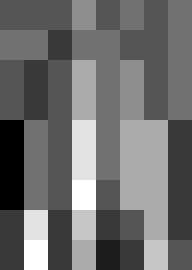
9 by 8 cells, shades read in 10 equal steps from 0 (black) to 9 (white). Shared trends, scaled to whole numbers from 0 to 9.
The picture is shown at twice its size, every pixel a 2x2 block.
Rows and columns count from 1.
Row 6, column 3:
3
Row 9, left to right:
2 9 2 6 1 2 7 3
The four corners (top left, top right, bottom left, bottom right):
3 4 2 3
